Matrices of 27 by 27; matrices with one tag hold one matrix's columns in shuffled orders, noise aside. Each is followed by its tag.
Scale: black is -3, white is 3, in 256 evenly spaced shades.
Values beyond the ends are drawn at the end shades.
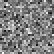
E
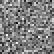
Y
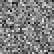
Y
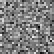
Y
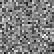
Y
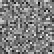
Y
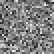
E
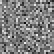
Y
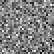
Y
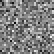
Y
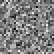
E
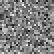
E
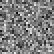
E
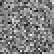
Y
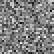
Y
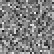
E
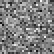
Y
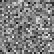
Y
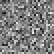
E
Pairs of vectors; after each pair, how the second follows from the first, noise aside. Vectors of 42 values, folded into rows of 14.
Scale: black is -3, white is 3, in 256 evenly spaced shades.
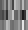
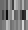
copied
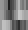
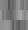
shrunk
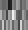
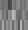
shrunk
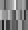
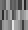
reversed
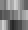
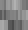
shrunk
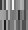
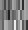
reversed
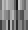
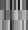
reversed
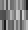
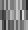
copied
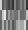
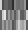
copied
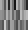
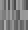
shrunk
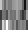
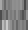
shrunk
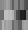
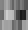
copied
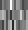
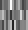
copied
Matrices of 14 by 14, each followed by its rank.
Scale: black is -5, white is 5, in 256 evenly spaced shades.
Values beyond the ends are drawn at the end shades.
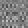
two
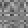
two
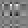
one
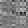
two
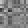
two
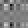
one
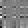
one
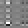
one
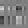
one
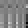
one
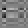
one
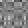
two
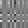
one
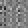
two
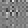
two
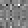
two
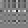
one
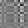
one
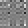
two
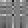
one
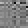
two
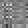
two
